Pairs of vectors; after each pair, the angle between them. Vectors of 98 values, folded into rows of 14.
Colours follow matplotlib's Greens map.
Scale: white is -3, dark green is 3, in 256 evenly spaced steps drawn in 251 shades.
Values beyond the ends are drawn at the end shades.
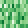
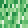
nearly opposite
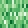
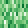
nearly parallel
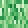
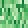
nearly opposite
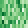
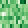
partly opposed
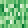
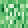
nearly parallel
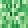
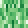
partly aligned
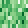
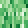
partly opposed
